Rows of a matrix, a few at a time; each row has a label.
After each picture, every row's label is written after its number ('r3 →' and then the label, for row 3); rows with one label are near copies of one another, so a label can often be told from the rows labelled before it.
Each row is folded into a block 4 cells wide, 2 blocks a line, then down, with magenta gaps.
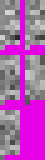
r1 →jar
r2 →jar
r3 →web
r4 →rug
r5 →web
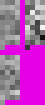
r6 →web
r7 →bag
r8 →web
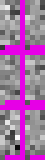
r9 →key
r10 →rug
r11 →jar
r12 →key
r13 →bag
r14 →rug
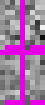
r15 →jar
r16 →bag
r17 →web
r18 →rug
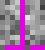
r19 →web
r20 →rug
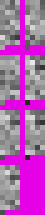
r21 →jar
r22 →rug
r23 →web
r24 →key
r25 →key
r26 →key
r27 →key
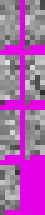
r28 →rug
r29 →rug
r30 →key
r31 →bag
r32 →jar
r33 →web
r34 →rug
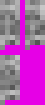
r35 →web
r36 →web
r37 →web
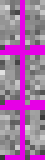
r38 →key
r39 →web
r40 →rug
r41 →jar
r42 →key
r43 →rug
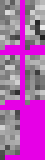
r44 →jar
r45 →bag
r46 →jar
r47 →web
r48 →rug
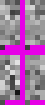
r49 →key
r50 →key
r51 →bag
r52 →web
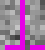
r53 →jar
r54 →rug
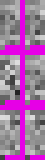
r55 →web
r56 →web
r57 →bag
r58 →web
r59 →key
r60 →key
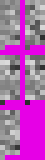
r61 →jar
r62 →bag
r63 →key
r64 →key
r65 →jar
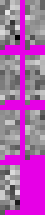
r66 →bag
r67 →rug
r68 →web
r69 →web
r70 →jar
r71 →rug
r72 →bag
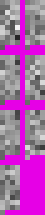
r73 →bag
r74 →web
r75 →rug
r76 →bag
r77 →rug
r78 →jar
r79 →web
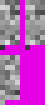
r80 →key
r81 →key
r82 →jar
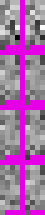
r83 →bag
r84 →bag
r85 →rug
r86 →rug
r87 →rug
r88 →rug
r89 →jar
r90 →rug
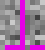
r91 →jar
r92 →web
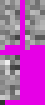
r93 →jar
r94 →jar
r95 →key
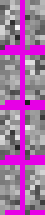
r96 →bag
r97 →web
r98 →jar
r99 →key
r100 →bag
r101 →rug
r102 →jar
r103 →bag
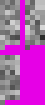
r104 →jar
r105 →bag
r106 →web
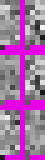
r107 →key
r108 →bag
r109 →web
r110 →bag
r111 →key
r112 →rug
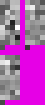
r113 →bag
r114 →key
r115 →key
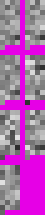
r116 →jar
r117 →jar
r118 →jar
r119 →key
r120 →bag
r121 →jar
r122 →rug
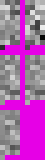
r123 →key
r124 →bag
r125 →jar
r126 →jar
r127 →jar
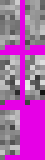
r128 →web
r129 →rug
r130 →bag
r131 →bag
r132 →web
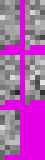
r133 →rug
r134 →jar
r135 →jar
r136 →bag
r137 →rug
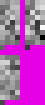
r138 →bag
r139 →bag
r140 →key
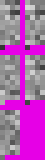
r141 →key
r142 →key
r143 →jar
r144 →key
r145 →web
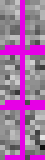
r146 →web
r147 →web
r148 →jar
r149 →key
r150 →jar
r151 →bag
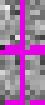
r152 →key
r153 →jar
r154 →rug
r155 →rug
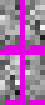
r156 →rug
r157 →bag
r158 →bag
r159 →rug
